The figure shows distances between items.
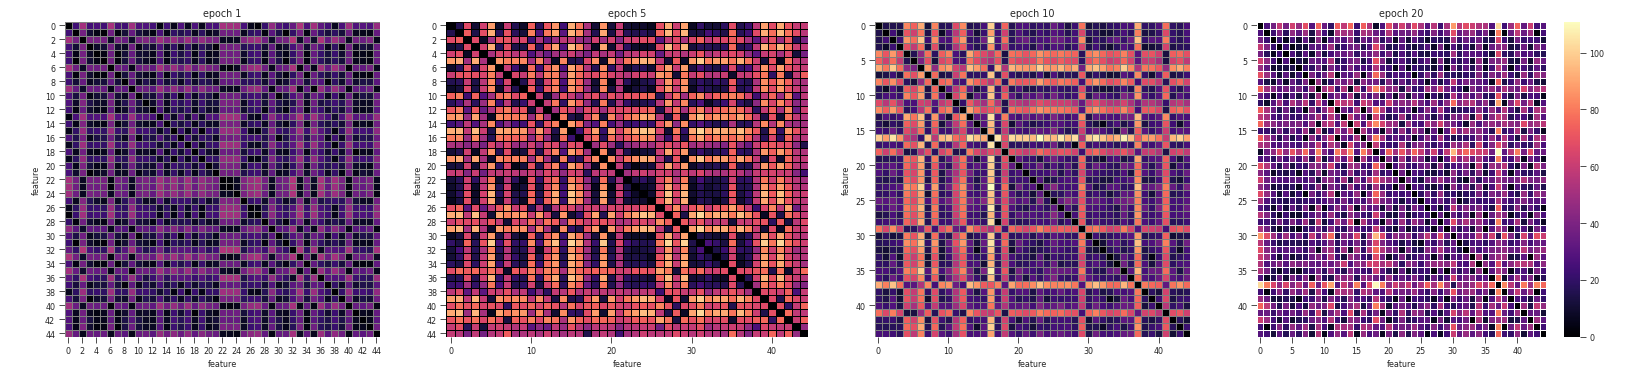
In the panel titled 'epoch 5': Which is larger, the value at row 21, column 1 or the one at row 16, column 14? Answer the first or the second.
the second
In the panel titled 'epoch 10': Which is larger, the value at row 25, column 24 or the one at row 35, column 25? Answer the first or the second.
the second
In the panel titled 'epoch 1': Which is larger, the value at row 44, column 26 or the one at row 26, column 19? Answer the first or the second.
the first
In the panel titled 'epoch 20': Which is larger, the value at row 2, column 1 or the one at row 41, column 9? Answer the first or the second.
the second
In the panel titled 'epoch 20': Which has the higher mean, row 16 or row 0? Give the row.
0
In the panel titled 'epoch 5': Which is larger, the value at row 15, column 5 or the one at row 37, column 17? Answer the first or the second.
the second
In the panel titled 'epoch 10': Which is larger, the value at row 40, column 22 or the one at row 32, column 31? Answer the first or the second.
the first
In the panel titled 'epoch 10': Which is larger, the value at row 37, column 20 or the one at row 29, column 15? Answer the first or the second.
the first
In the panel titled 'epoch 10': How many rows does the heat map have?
45
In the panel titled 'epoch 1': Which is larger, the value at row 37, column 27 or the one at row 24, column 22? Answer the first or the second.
the first
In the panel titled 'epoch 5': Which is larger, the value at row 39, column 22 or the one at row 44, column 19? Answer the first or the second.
the first
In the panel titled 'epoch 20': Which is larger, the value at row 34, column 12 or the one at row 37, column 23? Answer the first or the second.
the second
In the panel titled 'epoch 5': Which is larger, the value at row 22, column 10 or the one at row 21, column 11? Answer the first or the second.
the first
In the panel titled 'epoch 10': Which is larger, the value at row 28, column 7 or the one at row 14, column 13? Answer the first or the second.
the second
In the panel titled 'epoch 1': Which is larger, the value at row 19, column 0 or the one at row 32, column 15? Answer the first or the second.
the second
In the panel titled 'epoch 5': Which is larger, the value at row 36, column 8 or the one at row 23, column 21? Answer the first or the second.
the second
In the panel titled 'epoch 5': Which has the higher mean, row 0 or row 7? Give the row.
7
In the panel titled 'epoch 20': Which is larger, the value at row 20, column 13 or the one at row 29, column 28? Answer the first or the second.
the second
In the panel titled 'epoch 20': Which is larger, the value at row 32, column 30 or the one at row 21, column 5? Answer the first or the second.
the first
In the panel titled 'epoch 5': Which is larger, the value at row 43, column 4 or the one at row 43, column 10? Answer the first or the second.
the second
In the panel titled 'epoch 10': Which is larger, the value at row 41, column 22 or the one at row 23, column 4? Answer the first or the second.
the second
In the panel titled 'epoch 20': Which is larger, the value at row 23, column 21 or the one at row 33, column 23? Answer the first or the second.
the second
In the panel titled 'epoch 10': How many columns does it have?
45
